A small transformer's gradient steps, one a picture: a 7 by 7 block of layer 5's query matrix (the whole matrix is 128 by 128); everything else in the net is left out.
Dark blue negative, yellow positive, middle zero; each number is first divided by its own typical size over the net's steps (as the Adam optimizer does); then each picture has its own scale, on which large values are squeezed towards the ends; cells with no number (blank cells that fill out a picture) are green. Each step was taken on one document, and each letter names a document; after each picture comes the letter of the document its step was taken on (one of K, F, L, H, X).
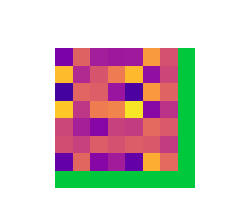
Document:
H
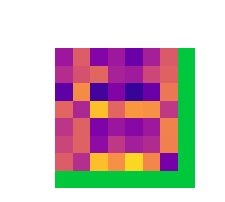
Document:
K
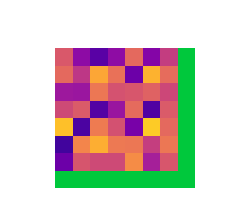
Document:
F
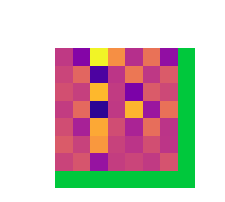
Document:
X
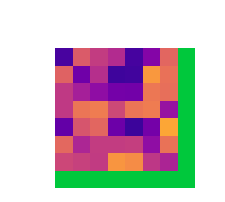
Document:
K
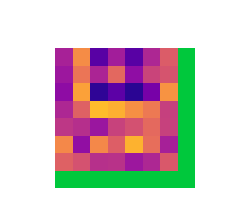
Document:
K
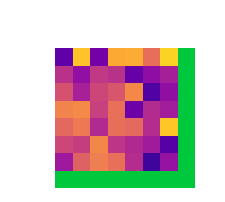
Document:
F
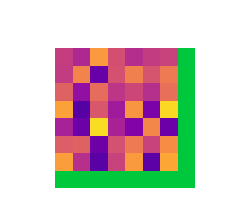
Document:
F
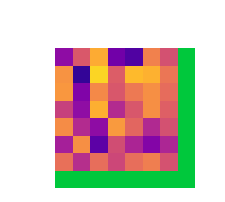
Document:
X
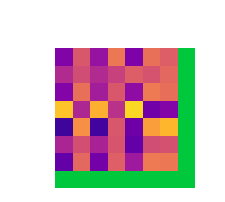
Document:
H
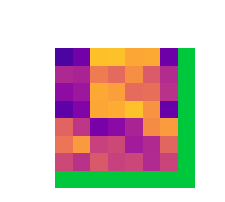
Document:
X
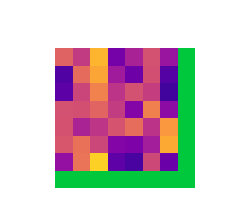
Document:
K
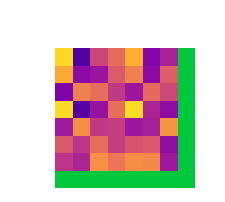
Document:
H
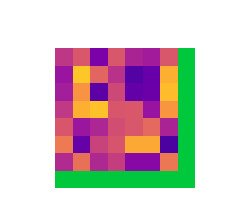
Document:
K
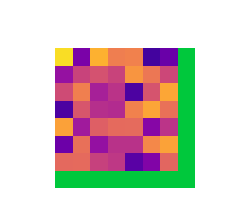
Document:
H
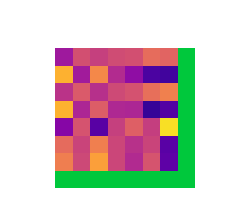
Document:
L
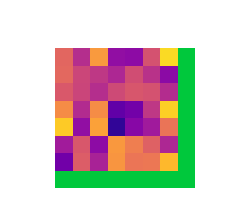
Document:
L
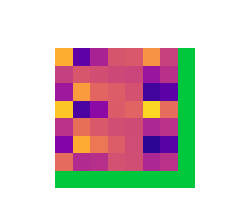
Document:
F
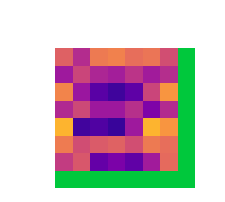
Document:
X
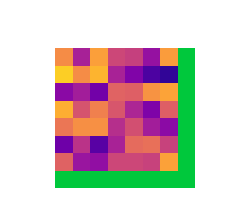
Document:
L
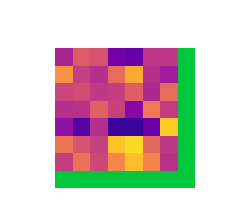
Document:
L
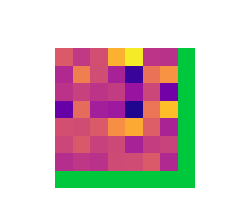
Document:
H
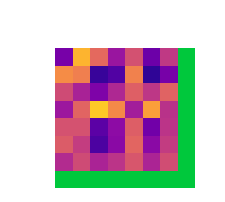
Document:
L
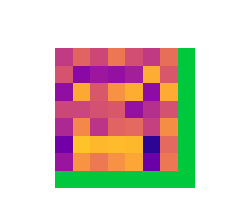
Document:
F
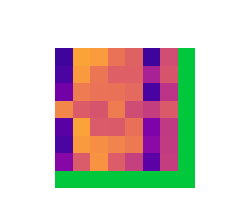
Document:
F
